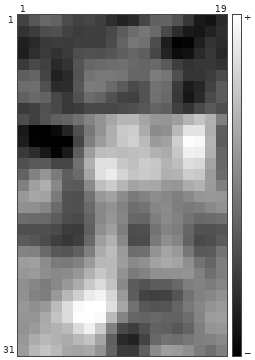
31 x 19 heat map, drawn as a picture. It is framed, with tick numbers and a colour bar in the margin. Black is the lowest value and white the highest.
Stripes: none. Lone odd cells: none. Grain: blotchy. Seam: horizontal, 30% of the way down, the bottom part higher. Mirror symmetry: none.
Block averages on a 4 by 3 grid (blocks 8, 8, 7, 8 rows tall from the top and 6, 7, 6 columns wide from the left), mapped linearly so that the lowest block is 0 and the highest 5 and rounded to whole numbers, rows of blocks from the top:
1 2 0 | 1 5 5 | 2 3 3 | 5 4 3
